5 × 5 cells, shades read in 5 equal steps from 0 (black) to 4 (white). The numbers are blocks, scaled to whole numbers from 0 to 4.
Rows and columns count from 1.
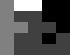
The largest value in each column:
2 4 4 1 1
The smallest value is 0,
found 6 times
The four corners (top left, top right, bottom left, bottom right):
2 0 2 1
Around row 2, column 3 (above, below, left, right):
4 1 1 0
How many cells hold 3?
0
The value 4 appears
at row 1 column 2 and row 1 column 3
